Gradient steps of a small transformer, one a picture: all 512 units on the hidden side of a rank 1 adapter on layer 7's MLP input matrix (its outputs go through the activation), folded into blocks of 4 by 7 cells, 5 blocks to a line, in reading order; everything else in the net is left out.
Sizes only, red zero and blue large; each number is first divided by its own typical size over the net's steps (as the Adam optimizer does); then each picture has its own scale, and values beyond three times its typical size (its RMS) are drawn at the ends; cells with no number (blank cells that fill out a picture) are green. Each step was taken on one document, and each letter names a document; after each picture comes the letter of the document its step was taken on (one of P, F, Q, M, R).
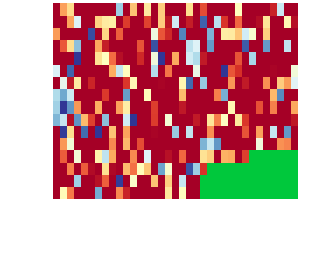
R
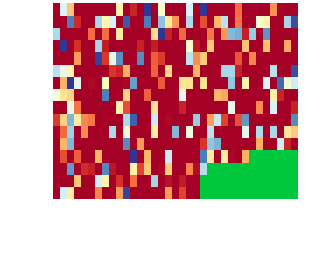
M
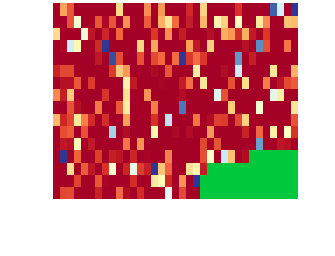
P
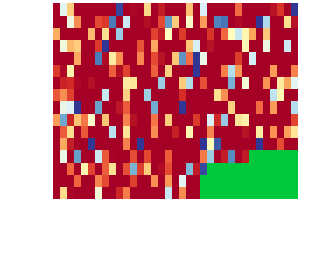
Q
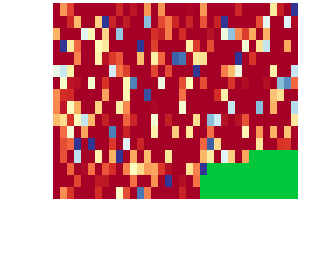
P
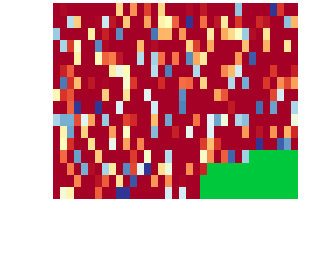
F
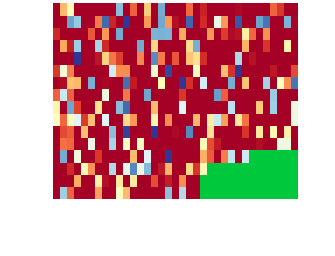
F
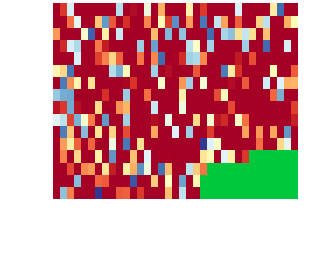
R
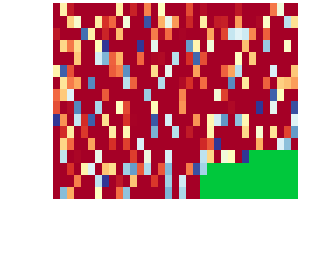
F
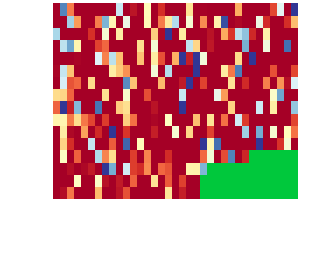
Q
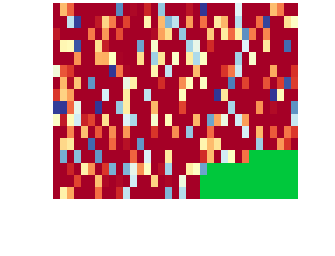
F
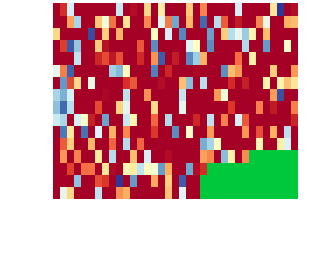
R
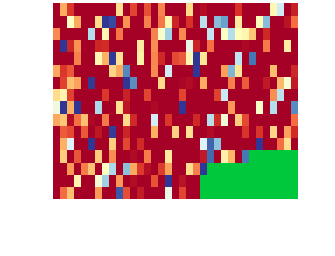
Q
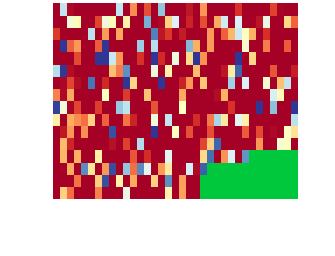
F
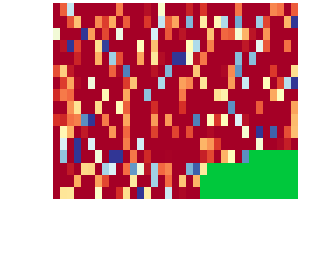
P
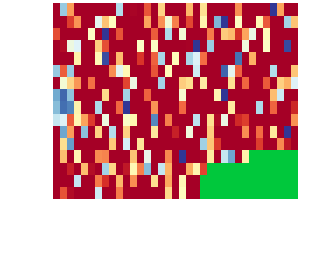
R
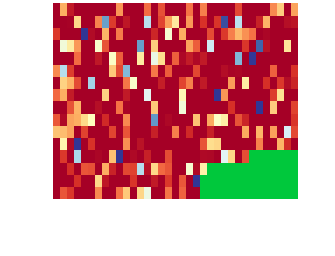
P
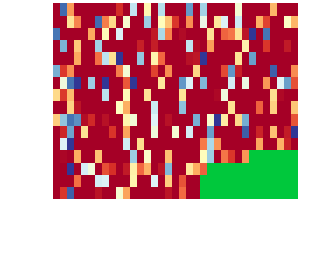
M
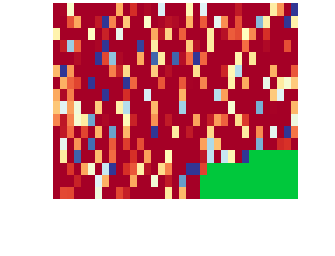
Q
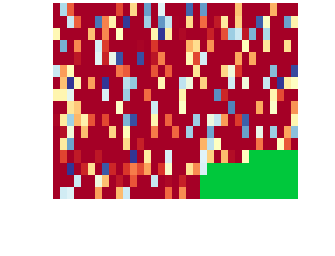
M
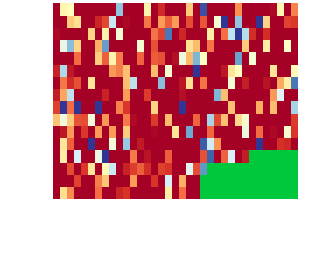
Q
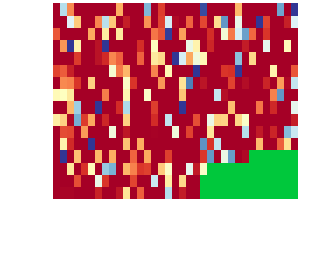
Q
